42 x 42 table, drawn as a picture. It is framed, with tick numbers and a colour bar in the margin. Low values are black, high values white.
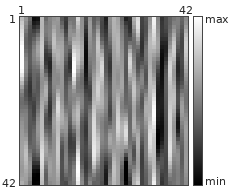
Overall the values sit about 50% of the way up the scale. No overall slope runs across the table. Upright stripes repeat 9 times across the table. The grain runs up and down. The histogram is bell-shaped.
